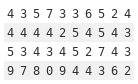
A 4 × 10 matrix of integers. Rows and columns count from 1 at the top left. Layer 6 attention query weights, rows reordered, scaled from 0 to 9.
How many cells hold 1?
0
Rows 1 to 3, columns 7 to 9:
6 5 2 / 4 5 4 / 2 7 4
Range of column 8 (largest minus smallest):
4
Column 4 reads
7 4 3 0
